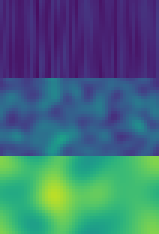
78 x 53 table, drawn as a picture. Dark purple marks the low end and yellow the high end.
The table splits into 3 rows of 1 panel. Panel 1,1: very low, streaked downward, faint in contrast. Panel 2,1: low, blotchy. Panel 3,1: high, smooth.
